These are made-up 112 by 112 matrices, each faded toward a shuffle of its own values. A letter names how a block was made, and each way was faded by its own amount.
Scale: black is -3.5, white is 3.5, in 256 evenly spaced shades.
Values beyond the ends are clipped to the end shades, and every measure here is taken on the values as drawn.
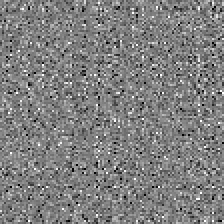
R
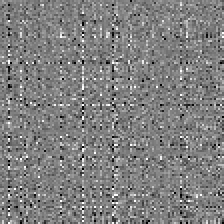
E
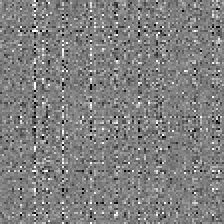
E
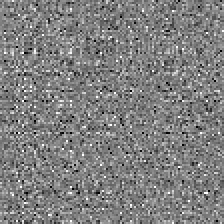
R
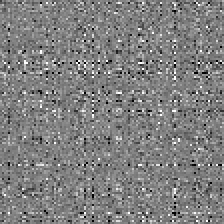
E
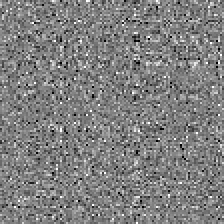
R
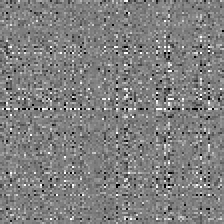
E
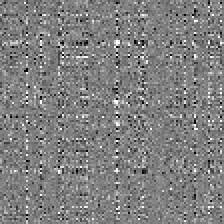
E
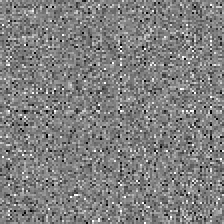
R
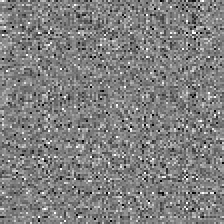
R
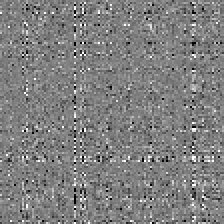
E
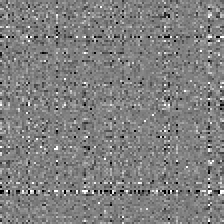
E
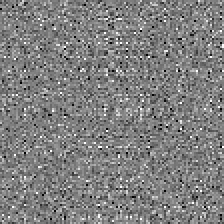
R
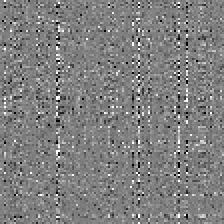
E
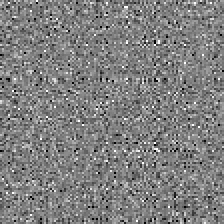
R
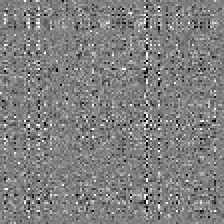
E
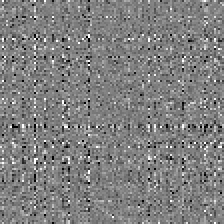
E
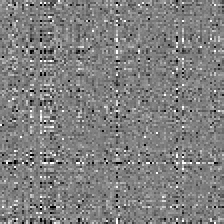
E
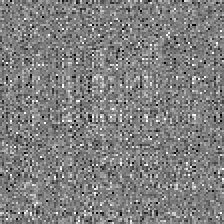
R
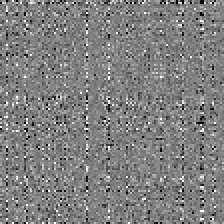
E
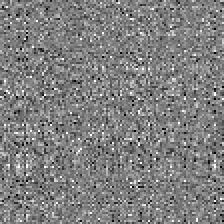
R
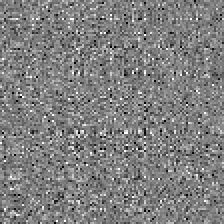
R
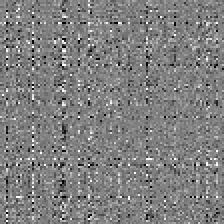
E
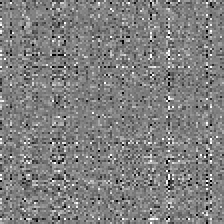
E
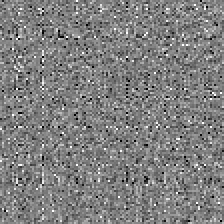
R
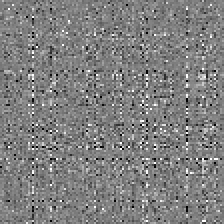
E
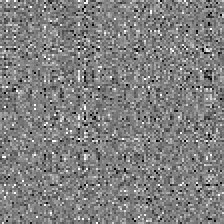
R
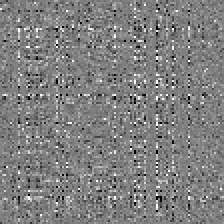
E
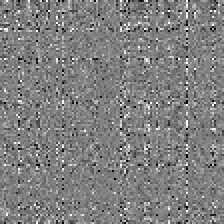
E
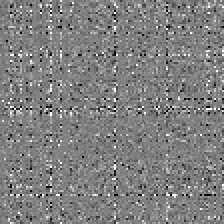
E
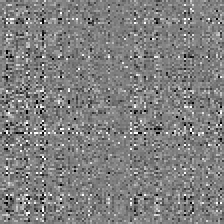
E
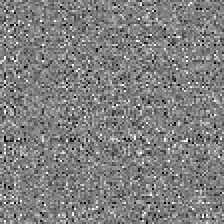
R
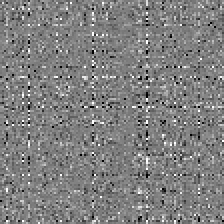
E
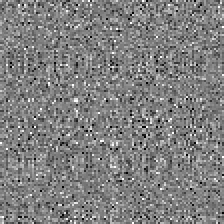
R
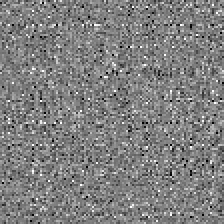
R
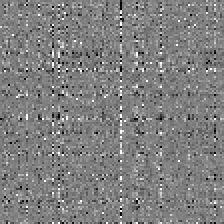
E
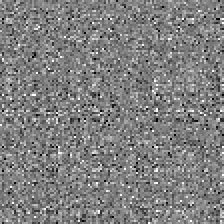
R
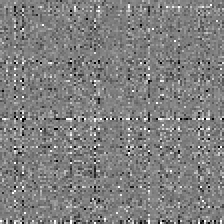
E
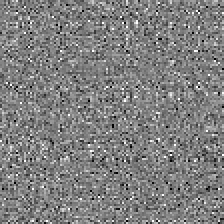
R
